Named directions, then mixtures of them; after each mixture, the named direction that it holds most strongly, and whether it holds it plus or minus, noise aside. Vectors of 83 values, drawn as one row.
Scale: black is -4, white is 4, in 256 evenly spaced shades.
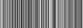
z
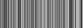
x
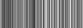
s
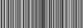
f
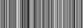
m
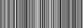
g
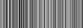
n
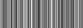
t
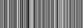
m, plus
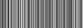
n, minus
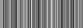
t, plus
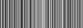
f, minus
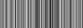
g, minus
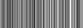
s, plus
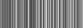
s, plus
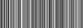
f, plus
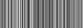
n, minus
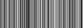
m, plus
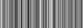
z, plus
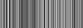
n, plus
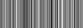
t, minus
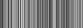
n, minus
